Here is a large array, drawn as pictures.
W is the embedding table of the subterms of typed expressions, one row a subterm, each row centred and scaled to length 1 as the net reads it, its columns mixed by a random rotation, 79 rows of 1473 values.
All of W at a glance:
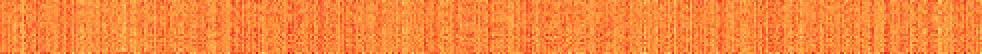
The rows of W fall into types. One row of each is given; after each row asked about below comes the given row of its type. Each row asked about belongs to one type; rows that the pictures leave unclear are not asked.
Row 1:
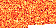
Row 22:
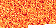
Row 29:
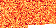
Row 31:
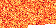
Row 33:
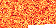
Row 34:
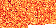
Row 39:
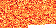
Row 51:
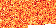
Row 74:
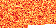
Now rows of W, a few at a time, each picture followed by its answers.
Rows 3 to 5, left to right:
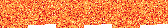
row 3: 31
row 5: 29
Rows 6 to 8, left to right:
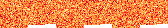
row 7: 74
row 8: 29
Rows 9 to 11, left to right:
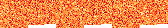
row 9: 22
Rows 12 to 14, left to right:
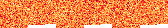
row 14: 39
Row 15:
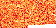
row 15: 1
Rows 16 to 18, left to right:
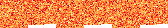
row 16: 33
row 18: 29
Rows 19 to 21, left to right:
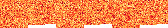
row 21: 74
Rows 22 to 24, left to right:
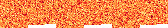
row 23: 31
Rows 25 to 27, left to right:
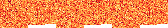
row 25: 34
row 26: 51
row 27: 34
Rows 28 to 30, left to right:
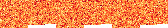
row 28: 51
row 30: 29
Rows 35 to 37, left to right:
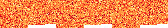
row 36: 39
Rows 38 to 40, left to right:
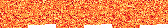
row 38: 39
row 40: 74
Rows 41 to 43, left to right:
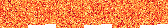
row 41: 34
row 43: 29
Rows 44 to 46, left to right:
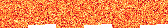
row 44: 1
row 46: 74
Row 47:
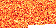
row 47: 1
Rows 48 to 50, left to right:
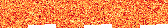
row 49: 1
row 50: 33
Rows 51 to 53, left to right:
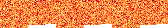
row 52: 29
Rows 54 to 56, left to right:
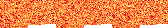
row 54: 74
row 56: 74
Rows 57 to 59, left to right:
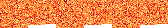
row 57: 39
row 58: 34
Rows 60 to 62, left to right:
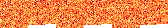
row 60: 51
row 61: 34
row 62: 1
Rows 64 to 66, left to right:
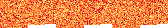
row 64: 39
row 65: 33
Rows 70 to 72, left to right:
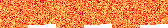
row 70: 51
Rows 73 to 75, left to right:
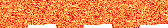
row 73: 33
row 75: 1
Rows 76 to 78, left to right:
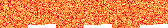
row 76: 34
